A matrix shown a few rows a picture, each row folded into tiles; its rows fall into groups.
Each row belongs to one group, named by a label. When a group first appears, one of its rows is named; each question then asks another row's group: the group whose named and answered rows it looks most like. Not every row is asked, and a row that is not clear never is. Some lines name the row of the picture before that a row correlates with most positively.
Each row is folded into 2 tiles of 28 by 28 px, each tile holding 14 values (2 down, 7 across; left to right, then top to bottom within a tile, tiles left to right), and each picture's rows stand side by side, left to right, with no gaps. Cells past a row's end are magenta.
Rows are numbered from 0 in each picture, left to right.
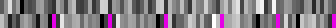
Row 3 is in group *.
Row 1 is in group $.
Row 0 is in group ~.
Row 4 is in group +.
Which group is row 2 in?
$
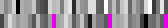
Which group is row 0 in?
+
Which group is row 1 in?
+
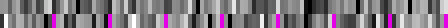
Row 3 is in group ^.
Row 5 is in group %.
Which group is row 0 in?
$
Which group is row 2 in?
*
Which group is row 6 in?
~
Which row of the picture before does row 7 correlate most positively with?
0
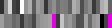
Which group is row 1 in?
$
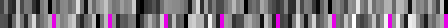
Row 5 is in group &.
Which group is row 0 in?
&
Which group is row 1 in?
^
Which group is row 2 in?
%
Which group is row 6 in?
^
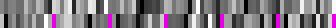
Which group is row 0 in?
*
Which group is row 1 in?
+
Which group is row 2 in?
%
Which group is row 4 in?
~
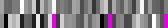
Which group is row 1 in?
$
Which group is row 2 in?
~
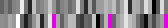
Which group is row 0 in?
^
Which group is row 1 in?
^
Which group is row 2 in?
+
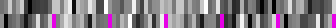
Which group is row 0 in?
%
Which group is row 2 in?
^
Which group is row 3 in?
+
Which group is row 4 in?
&
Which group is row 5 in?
%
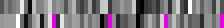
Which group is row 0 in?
^
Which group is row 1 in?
$
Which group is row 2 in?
%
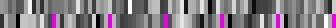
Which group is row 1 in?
^
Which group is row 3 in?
+
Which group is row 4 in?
%
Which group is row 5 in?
*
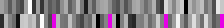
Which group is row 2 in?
*
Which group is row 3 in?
+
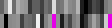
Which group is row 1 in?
%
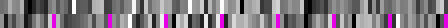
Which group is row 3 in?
^
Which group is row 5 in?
%
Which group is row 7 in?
$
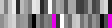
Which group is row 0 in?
+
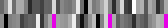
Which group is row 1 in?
^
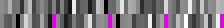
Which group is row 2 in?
%
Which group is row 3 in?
^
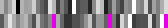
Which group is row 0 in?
+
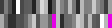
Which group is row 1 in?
*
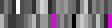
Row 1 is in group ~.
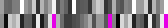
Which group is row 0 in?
^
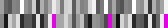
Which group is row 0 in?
^
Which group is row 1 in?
+
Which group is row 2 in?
^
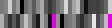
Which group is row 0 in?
~
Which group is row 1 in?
%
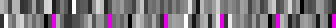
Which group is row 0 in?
$
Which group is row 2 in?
~
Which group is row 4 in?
$
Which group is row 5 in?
~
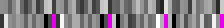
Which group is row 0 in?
$
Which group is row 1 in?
$
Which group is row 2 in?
*
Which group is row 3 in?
*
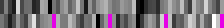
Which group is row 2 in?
%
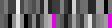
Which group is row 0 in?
&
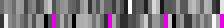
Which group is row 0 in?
$
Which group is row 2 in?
&
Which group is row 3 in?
*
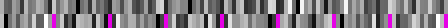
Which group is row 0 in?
*
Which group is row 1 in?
~
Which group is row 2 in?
$
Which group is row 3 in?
~
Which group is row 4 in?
$
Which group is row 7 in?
*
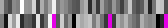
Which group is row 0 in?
^
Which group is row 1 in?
~
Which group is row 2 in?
$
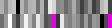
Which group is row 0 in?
+
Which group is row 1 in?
$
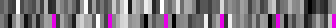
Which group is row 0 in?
&
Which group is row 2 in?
+
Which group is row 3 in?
%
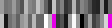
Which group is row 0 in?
*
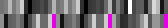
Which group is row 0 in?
%
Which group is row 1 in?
%
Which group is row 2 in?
&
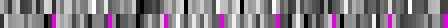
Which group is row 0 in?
$
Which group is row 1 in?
+
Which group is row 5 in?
&
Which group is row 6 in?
%
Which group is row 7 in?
&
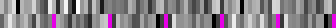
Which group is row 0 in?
+
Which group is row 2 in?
$
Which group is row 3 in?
$
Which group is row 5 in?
$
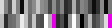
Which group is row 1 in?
&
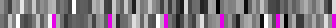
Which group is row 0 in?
^
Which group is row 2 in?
*
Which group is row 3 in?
&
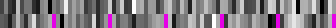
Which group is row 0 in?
&
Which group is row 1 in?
%
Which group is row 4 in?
$
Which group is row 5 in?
+
